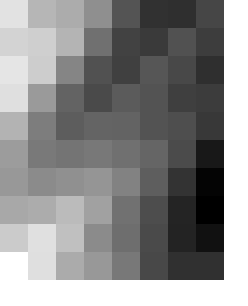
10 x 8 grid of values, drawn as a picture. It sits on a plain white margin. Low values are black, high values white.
The ninth with the lowest average is the bottom right. Streaks slant up to the right. The field climbs toward the left. No lone cell stands out from its neighbours.
